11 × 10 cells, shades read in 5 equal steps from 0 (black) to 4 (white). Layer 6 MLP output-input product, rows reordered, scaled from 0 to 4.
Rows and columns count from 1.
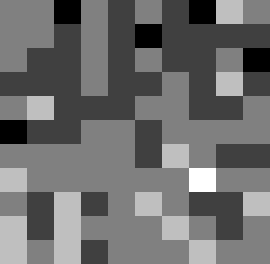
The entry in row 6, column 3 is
1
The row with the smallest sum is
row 2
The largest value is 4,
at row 8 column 8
